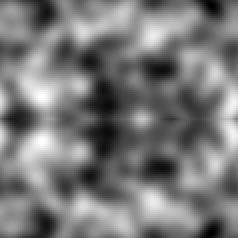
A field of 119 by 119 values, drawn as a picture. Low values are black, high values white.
There is no seam. It is mirror symmetric from top to bottom. The ninth with the highest average is the middle left. No overall slope runs across the table. The ninth with the lowest average is the centre. No lone cell stands out from its neighbours.
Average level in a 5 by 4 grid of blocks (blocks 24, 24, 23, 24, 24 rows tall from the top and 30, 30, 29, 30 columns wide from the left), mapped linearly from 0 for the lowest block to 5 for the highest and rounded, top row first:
2452 | 5114 | 4013 | 5114 | 2452
